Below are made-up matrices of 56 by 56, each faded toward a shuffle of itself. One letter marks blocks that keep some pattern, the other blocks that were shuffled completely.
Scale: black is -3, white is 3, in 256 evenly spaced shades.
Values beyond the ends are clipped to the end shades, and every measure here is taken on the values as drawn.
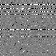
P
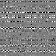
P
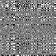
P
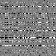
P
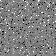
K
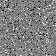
K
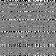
P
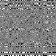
P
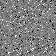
K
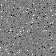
K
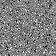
K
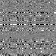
P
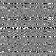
P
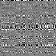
P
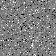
K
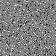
K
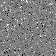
K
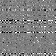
P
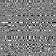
P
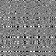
P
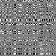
P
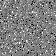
K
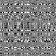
P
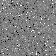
K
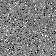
K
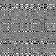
P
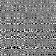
P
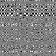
P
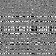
P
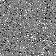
K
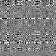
P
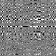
P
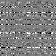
P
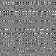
P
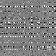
P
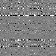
P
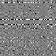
P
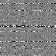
P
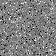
K
